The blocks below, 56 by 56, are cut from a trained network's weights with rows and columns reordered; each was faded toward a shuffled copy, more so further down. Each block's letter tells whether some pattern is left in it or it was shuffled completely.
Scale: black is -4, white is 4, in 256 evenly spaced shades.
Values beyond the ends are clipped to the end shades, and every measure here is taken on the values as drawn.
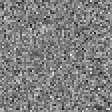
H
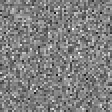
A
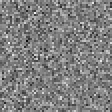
A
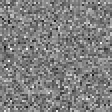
H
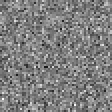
H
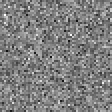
A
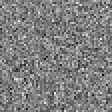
H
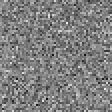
H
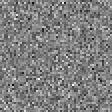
H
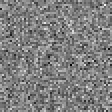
H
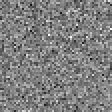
A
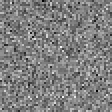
A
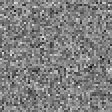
H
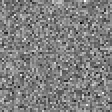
A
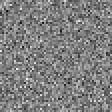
H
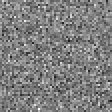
A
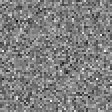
A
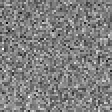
A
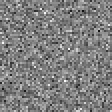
A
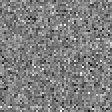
A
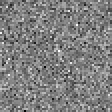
A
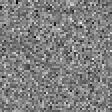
A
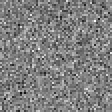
A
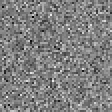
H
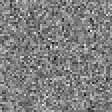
H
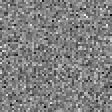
H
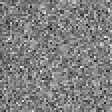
H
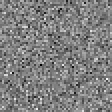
A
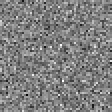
H
